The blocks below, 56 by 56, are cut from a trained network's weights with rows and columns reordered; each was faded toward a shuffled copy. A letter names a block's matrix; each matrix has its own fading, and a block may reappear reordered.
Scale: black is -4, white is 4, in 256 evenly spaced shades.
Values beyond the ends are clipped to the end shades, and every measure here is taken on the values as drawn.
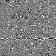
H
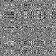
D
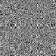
D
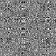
D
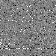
H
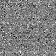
H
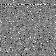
H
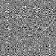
D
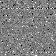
H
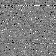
H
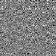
D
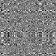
D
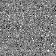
H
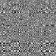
D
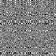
D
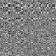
D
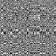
D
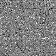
H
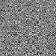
D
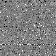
H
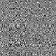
D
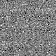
H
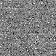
H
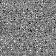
H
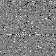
H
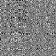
D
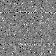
H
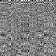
D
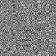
D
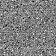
H
